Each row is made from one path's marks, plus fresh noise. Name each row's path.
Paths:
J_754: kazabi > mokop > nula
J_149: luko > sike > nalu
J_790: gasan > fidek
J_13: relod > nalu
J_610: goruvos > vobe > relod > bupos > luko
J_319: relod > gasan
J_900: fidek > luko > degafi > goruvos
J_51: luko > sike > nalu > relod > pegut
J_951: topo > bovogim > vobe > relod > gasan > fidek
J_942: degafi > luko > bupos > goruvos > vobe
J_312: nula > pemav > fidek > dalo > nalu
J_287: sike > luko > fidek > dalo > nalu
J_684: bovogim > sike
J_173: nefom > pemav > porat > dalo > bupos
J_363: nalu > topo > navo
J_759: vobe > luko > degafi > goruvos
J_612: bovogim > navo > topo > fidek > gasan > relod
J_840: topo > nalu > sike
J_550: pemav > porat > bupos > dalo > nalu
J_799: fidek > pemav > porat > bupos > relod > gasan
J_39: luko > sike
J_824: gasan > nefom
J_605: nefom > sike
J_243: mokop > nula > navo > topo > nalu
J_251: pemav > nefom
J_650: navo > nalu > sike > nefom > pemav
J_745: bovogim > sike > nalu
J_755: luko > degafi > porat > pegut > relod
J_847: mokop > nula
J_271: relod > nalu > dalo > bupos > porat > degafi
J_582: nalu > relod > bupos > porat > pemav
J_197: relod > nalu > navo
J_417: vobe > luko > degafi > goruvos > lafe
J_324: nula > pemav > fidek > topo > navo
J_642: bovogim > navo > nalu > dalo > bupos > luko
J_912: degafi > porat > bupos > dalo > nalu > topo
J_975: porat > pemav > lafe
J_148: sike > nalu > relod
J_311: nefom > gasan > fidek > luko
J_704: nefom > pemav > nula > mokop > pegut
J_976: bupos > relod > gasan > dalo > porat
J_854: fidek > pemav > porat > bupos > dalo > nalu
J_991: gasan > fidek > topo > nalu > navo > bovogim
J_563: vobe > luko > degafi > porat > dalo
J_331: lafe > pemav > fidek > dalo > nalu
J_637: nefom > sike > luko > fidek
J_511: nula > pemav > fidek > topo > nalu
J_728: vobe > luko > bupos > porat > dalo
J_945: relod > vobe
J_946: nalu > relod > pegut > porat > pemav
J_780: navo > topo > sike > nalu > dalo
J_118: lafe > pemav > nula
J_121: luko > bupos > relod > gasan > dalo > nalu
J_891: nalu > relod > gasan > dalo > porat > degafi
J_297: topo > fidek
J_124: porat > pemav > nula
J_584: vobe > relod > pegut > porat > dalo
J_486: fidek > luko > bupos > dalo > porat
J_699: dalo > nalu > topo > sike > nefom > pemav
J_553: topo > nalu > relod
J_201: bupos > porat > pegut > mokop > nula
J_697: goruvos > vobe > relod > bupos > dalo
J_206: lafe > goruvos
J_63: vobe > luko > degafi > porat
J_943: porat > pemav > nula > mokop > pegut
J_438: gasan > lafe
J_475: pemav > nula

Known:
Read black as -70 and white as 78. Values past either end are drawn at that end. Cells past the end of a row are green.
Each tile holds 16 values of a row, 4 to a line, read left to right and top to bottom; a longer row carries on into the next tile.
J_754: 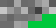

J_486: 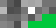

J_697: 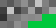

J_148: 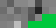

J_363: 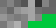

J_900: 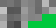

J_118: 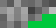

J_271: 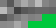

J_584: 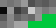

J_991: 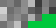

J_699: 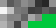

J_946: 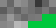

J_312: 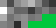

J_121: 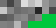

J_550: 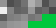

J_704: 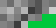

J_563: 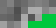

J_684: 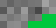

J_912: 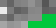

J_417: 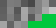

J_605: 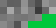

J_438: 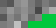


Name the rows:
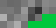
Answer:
J_745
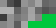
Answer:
J_173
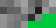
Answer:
J_51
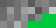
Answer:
J_206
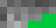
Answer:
J_975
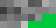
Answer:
J_755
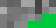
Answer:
J_790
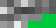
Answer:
J_891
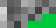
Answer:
J_287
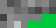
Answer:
J_582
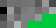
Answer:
J_945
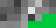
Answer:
J_728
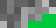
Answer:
J_759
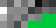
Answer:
J_511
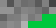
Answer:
J_124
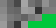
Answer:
J_637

